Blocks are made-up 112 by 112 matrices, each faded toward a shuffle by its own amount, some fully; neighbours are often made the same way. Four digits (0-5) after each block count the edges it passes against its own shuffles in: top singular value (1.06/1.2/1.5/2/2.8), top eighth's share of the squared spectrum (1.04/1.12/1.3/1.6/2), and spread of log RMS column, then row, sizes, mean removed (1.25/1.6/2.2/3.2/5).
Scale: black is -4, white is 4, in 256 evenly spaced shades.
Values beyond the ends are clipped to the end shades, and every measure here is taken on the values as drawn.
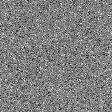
2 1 0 1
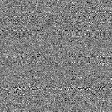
4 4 2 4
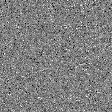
3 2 0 1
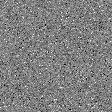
2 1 0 0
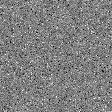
0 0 0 0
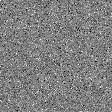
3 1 0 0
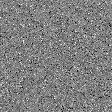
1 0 0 0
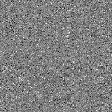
4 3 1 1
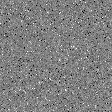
0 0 0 0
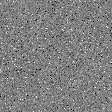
0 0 0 0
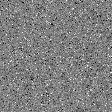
2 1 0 0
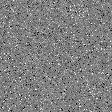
0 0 0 0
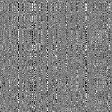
5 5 4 2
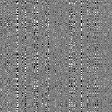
5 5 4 2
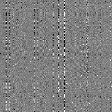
5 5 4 2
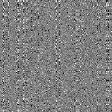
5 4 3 2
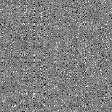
4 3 3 1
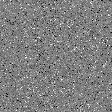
2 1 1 0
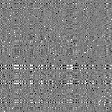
5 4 2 3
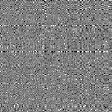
5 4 2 3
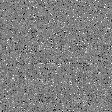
3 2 0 1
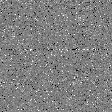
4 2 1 1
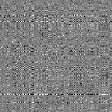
5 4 3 3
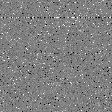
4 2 0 1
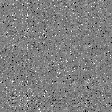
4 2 1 1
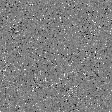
1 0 0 0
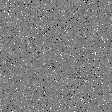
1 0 0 0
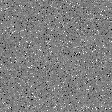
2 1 0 0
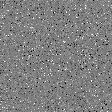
1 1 0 1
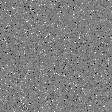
0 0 0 0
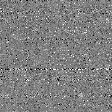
2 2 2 3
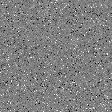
3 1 0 0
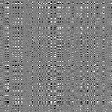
5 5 4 4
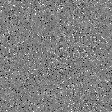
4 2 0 1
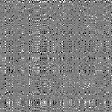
5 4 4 3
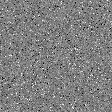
2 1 0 0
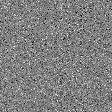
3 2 1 0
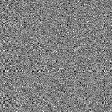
4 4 2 2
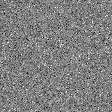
2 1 0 0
